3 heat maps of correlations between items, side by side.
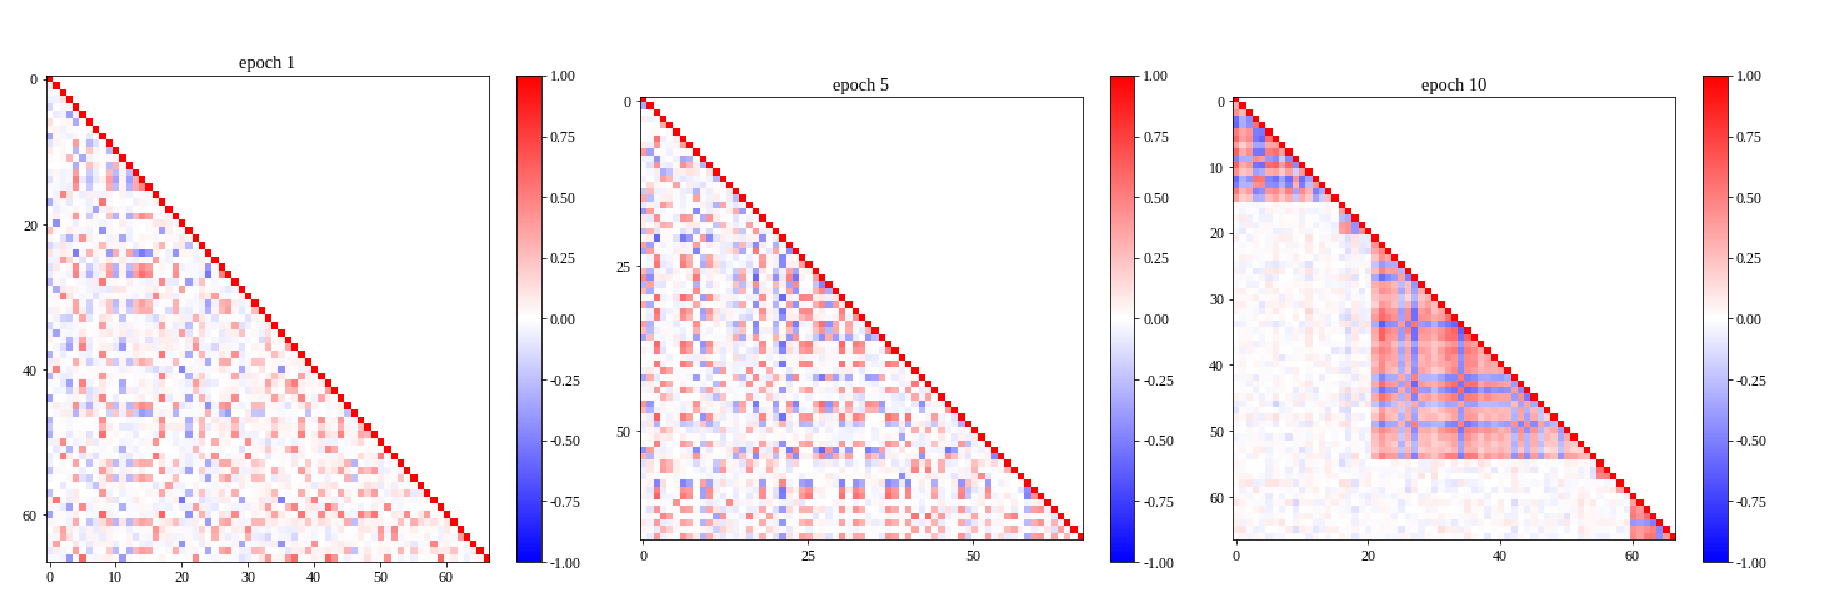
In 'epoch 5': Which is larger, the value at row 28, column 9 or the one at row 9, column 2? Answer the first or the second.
the first
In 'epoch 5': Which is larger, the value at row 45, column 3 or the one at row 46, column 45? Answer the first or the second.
the first
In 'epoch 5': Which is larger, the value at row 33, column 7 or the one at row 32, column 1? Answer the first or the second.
the first
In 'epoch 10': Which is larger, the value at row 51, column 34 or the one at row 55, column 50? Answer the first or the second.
the second
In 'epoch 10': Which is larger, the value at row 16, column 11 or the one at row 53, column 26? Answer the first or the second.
the second
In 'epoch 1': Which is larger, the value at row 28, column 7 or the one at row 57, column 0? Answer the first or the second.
the first
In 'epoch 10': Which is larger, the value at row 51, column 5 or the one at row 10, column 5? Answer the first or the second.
the second
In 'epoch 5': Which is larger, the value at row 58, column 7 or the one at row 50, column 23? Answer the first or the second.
the second
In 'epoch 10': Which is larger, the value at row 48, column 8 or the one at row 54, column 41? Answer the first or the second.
the second
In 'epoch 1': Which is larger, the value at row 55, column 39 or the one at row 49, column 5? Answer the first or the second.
the first
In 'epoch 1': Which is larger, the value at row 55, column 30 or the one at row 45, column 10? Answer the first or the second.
the first
